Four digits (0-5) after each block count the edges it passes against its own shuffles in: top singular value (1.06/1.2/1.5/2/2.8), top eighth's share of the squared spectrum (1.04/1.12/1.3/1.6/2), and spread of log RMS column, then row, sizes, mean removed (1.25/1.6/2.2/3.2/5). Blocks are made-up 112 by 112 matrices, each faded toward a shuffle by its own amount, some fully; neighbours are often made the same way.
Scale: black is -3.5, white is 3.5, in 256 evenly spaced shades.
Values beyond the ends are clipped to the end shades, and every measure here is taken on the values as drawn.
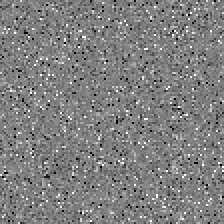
2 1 0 0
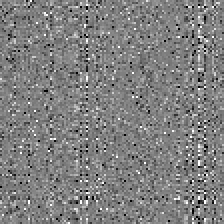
5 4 3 2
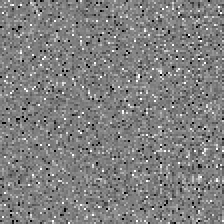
3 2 1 0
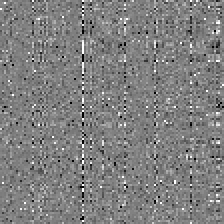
5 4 3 2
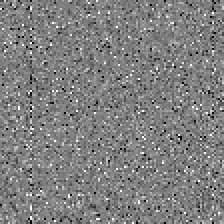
3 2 1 0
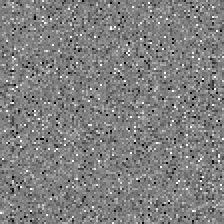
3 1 1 0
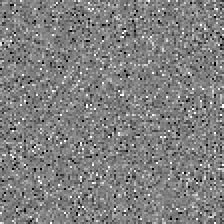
3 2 1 0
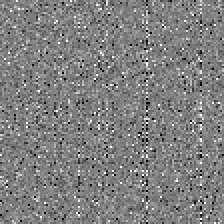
4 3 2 1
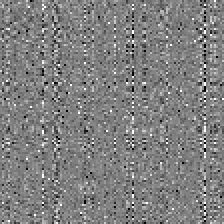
5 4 4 2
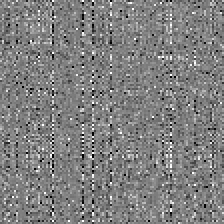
5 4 3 2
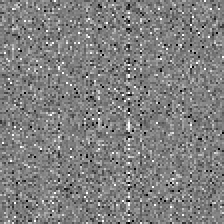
4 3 2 1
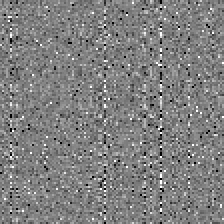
5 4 3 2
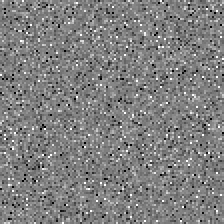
0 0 0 0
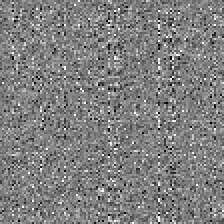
4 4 3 2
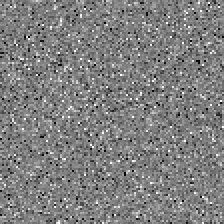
1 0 0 0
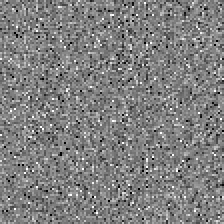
3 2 1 0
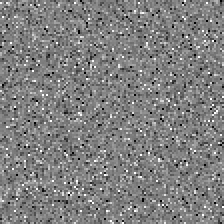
1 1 0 0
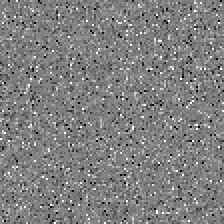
2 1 0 0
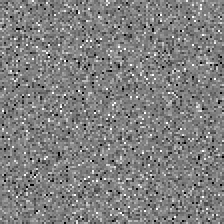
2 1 0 0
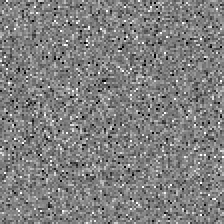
1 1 0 0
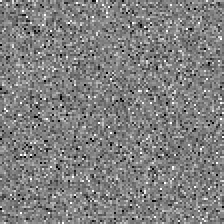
1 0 0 0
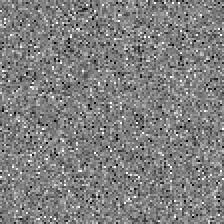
0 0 0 0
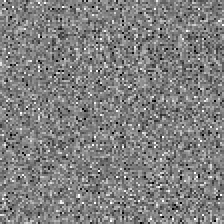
4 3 1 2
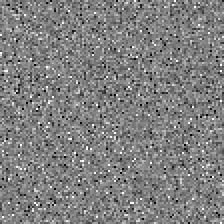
2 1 0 0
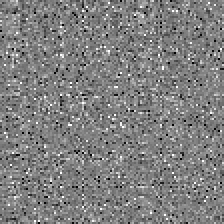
4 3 2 1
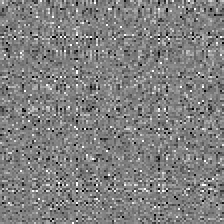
5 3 2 3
